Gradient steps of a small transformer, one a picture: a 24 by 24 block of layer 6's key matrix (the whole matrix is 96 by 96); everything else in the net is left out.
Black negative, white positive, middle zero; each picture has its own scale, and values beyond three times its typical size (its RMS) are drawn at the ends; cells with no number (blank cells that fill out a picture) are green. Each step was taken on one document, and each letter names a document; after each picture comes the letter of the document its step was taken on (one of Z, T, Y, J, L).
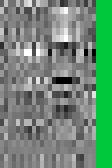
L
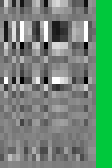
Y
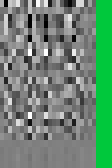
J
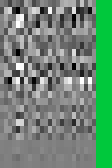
J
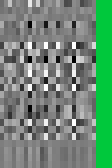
Y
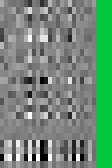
Y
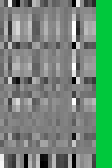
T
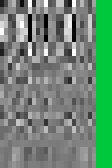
J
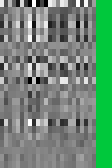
L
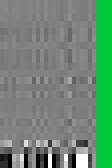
T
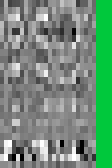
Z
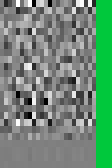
J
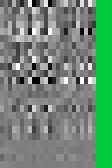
Y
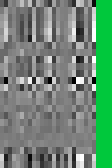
T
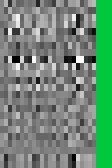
T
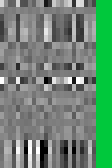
Y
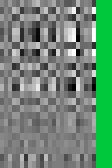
L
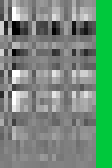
Z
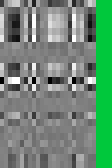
T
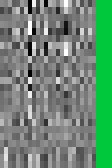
L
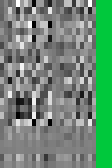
J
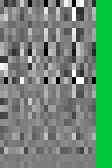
L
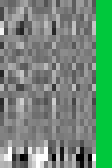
Z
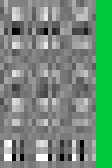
Z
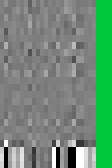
L
